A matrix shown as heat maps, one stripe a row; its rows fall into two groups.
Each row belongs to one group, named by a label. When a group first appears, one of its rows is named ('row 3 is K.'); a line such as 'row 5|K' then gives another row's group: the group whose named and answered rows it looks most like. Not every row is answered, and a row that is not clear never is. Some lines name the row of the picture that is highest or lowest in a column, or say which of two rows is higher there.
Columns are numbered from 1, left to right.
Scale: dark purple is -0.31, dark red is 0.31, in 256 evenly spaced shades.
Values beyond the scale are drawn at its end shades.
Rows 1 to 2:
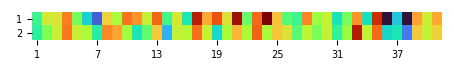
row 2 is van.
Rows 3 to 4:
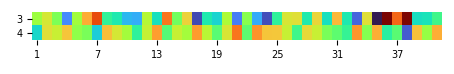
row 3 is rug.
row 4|van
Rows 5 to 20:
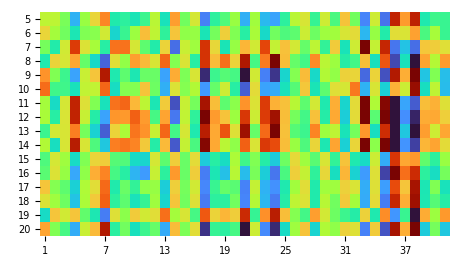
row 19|van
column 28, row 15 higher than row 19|No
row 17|rug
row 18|rug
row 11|van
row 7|van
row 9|rug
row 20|rug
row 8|van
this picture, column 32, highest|10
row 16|rug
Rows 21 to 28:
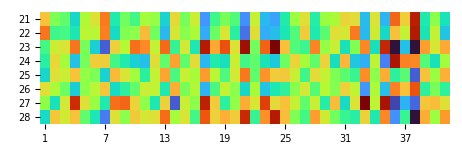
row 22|rug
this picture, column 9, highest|27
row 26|rug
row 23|van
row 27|van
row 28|van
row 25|van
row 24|rug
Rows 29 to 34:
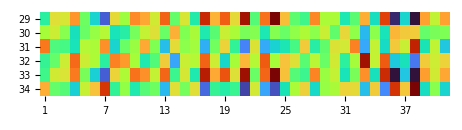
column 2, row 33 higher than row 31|Yes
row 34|rug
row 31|rug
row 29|van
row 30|rug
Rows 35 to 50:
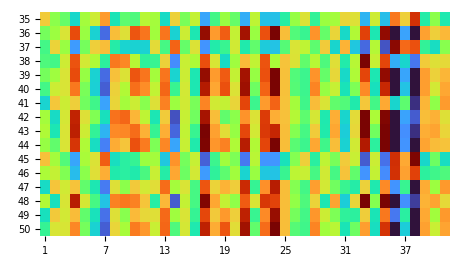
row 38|van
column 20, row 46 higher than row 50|No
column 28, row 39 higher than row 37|Yes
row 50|van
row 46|rug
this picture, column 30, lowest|37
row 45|rug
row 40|van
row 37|rug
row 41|van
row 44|van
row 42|van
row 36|van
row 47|van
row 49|van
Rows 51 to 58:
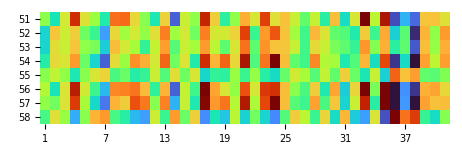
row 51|van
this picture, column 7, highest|58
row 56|van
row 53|van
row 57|van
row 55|rug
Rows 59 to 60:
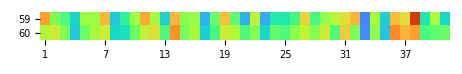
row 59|rug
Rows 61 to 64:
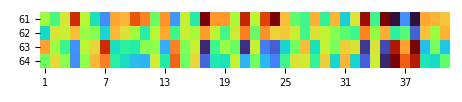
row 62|van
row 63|rug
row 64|rug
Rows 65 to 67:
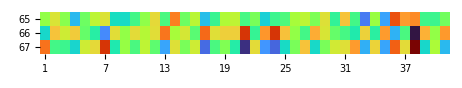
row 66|van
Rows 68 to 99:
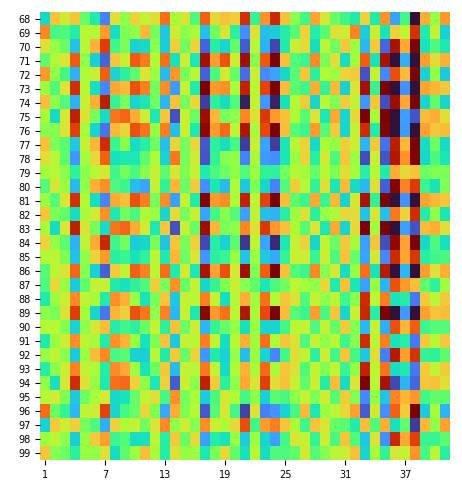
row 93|van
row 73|van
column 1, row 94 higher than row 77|No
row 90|rug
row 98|rug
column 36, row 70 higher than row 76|Yes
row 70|rug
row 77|rug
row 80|rug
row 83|van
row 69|rug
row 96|rug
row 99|rug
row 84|rug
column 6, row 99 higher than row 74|No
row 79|rug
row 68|van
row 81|van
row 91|van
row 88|van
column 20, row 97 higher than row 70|Yes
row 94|van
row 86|van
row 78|rug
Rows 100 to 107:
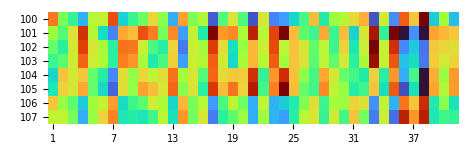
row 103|van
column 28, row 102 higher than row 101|No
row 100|rug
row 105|van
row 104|van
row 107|rug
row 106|rug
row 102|van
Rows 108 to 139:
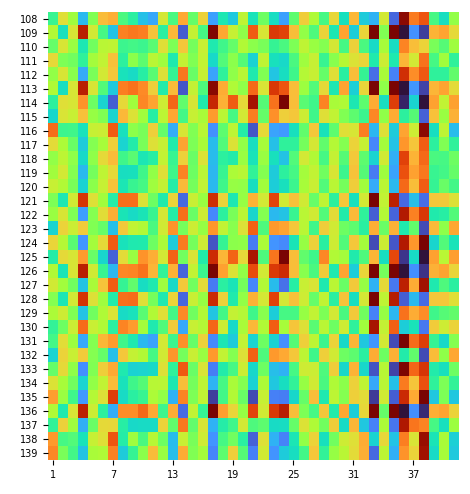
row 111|rug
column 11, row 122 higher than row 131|Yes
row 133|rug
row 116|rug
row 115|van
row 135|rug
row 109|van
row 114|van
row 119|rug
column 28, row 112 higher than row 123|No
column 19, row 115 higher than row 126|No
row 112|rug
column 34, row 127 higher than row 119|Yes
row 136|van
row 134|rug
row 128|van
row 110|rug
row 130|van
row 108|rug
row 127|rug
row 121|van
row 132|van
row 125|van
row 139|rug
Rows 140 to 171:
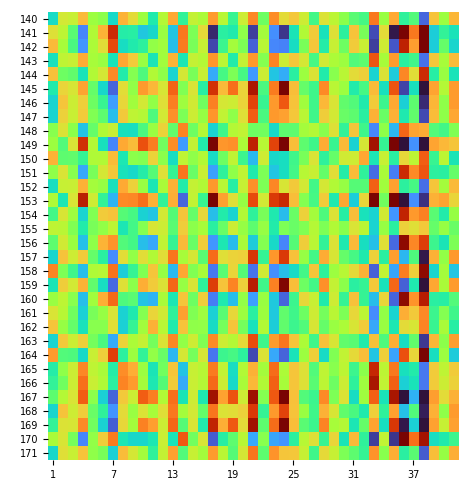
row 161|rug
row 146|van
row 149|van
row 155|rug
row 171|van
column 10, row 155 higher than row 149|No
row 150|rug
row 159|van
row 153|van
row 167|van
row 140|van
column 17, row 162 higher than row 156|Yes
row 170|rug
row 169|van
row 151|rug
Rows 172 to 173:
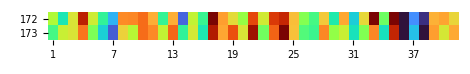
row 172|van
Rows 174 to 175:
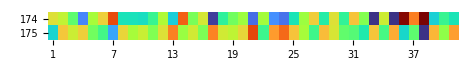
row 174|rug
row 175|van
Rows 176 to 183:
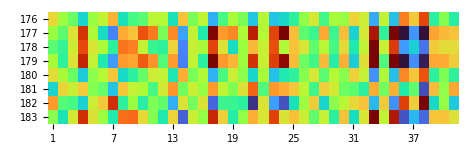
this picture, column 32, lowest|181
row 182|rug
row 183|van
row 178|van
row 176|rug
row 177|van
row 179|van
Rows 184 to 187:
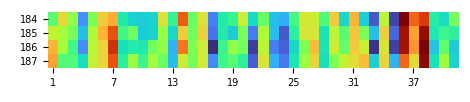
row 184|rug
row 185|rug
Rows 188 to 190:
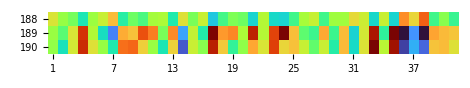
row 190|van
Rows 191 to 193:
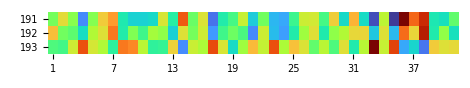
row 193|van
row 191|rug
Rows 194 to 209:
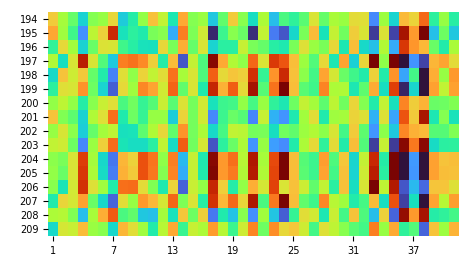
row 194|rug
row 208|rug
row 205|van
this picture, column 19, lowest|208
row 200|rug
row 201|rug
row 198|van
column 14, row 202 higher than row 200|Yes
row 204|van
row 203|rug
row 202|rug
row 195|rug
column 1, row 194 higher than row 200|Yes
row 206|van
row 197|van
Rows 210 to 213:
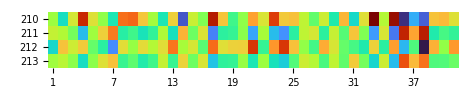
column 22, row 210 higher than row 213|Yes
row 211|rug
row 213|rug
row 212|van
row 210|van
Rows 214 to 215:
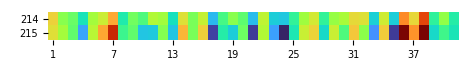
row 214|rug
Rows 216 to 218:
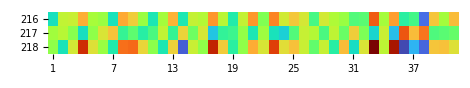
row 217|rug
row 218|van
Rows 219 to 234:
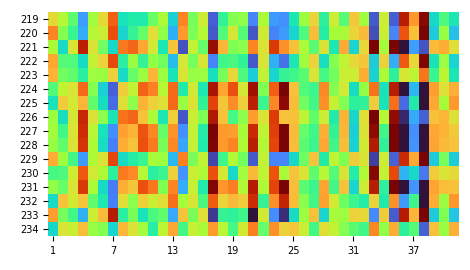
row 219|rug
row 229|rug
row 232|van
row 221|van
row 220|rug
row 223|rug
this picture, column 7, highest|233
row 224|van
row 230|van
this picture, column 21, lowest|233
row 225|van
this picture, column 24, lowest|233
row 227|van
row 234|van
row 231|van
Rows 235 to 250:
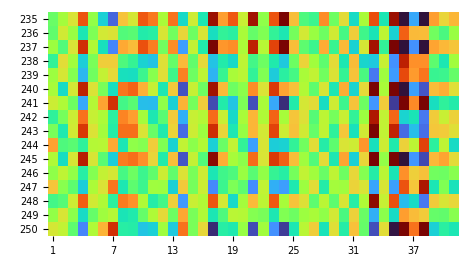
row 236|rug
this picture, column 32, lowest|238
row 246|rug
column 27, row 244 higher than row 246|Yes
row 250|rug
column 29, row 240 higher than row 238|No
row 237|van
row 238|rug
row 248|van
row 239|rug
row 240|van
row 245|van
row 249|rug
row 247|rug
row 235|van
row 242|van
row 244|rug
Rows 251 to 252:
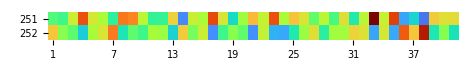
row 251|van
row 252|rug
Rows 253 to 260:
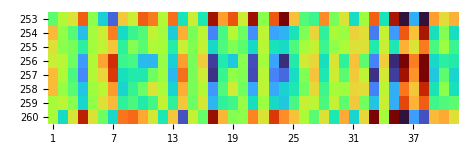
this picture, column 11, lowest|256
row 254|rug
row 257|rug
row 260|van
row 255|rug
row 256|rug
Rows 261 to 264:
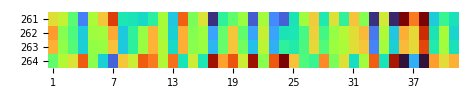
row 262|rug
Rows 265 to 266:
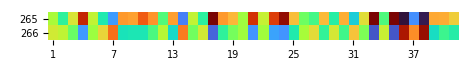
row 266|rug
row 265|van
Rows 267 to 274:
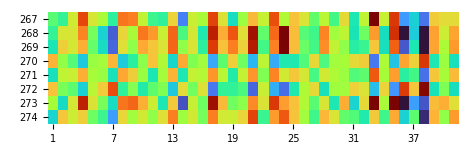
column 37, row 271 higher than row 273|Yes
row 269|van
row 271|van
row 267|van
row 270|rug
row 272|rug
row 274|van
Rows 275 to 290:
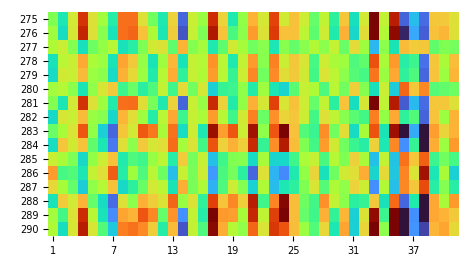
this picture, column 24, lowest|286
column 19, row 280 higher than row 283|No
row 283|van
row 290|van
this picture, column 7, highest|286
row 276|van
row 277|rug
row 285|rug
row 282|van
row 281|van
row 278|van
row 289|van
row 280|rug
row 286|rug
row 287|rug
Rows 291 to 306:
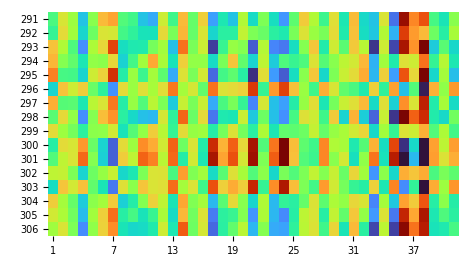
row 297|rug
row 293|rug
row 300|van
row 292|rug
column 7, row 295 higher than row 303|Yes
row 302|rug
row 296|van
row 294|rug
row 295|rug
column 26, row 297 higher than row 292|No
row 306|rug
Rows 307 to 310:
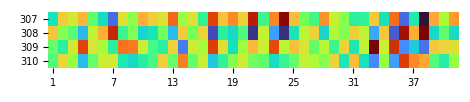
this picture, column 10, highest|307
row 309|van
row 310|rug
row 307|van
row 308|rug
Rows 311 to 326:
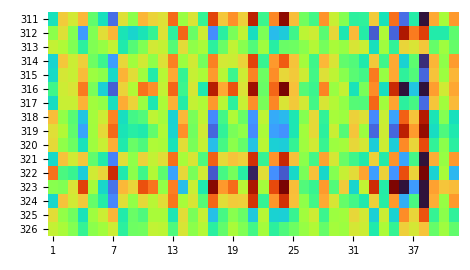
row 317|van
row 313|rug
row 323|van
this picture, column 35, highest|323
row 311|van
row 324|van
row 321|van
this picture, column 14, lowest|323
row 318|rug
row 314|van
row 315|van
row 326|rug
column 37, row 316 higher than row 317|No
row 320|rug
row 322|rug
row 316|van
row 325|rug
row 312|rug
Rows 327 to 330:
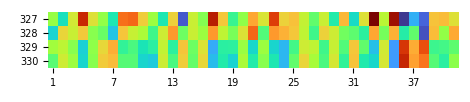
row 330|rug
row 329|rug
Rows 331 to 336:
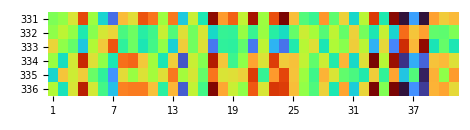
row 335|van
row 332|rug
